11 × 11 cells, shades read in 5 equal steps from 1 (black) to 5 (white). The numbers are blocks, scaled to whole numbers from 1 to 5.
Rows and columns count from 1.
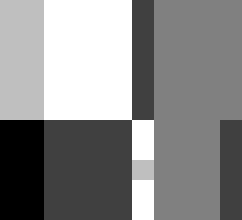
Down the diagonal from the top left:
4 4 5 5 5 5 5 3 3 3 2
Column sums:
29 29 40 40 40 40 36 33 33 33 28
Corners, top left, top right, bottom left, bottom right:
4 3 1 2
